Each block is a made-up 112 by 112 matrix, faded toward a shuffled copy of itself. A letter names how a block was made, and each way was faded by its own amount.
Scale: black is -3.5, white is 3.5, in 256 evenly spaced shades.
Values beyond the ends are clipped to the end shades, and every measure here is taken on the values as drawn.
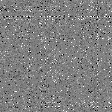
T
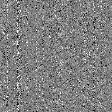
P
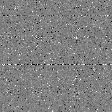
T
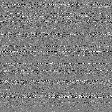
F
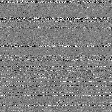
F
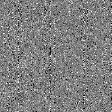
P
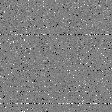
T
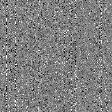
P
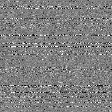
F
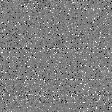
T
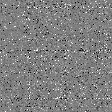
T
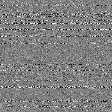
F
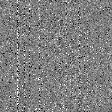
P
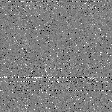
T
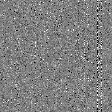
P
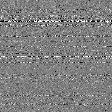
F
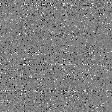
T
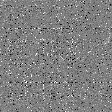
T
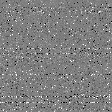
T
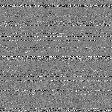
F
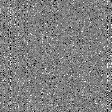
P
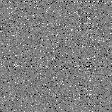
T
